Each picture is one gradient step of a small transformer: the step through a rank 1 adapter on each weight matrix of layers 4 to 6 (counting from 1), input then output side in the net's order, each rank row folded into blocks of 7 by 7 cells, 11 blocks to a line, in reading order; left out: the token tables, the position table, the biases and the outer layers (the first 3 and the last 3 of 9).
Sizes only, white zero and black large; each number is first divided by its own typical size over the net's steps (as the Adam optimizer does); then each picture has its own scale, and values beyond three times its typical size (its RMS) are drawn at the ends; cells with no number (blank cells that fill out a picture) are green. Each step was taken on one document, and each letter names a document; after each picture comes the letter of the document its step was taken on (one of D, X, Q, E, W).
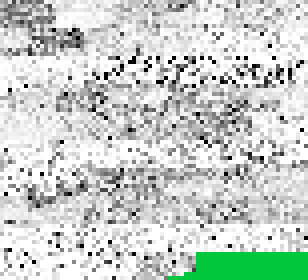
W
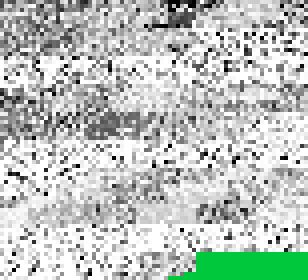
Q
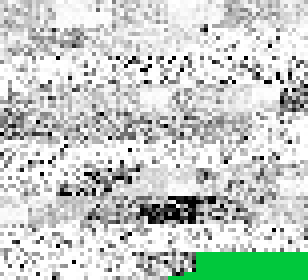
W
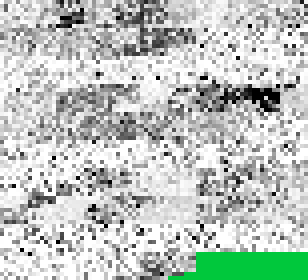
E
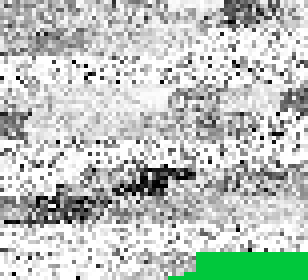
E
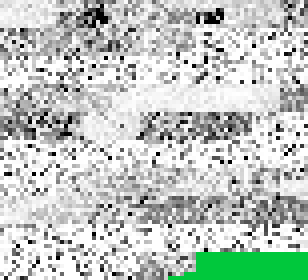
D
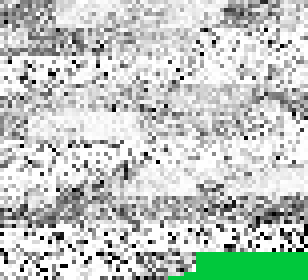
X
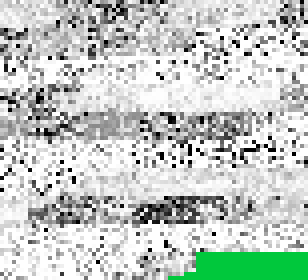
Q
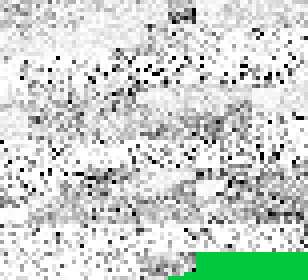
W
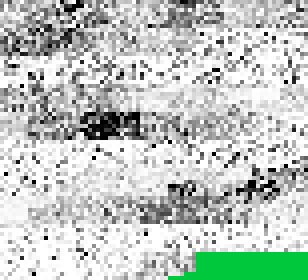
Q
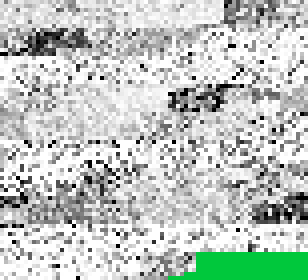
E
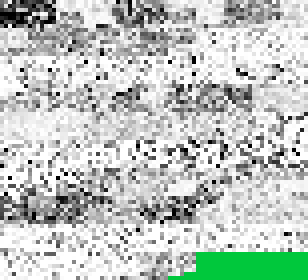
X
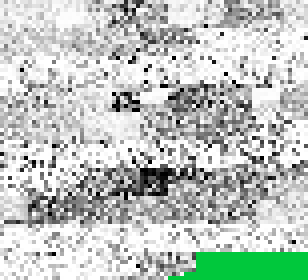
X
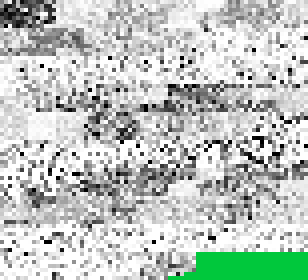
X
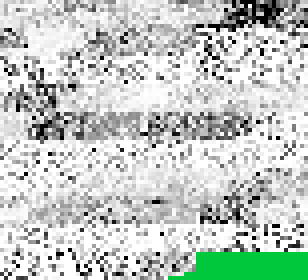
Q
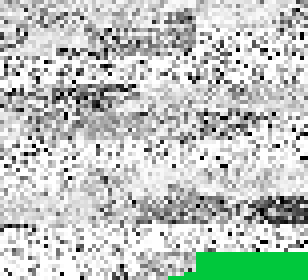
D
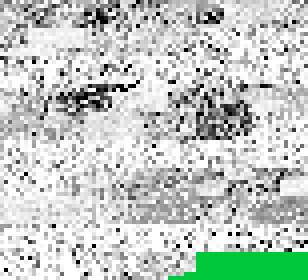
D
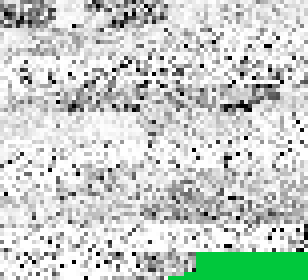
W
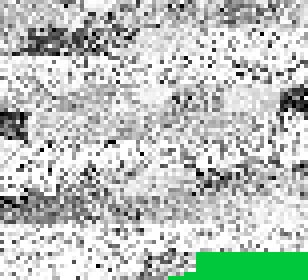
E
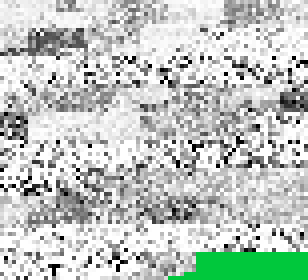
X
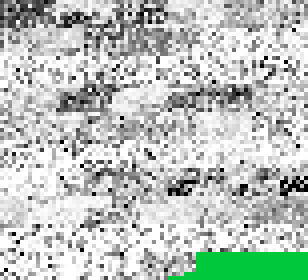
E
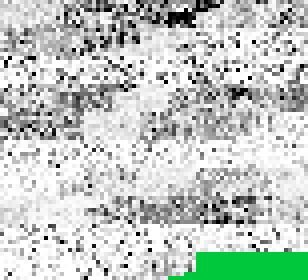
D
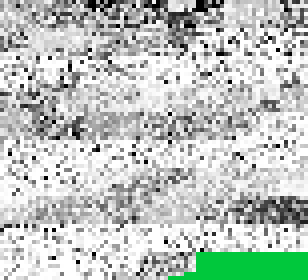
Q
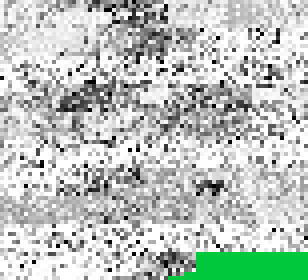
X
